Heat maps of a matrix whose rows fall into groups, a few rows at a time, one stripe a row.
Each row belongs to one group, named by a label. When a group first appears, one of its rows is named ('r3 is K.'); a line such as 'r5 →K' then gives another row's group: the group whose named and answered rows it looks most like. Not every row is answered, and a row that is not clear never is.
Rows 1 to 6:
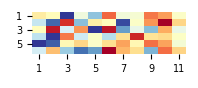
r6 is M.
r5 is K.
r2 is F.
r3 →M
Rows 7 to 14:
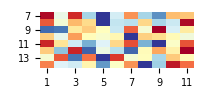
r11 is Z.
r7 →Z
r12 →F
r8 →Z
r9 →K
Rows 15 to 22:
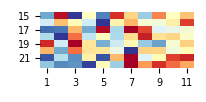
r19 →Z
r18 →K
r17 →K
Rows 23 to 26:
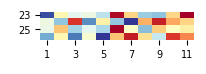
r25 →M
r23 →M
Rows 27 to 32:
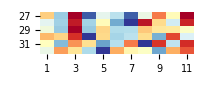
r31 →Z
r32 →M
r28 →F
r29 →F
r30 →F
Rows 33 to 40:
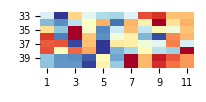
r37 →M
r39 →K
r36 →Z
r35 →Z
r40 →K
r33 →K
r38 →Z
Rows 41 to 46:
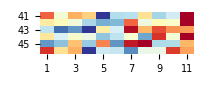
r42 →Z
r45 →K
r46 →F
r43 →K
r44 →Z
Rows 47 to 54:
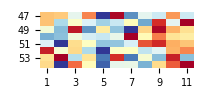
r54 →Z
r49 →F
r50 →K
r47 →M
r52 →Z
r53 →M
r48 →Z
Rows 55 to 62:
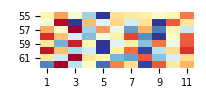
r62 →M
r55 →M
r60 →Z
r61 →F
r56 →M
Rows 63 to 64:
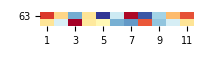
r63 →Z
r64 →F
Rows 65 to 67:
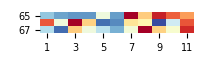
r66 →Z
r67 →K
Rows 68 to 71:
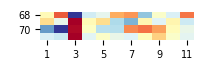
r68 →M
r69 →F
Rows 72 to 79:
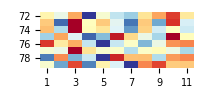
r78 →M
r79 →F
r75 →M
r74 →F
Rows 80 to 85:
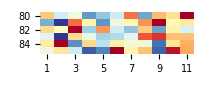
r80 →Z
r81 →K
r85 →M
